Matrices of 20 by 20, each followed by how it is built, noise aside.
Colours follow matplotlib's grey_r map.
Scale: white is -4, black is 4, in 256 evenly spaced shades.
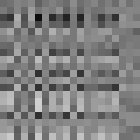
low rank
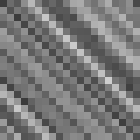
Toeplitz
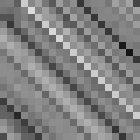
Toeplitz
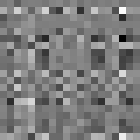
low rank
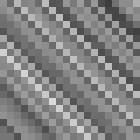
Toeplitz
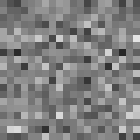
low rank
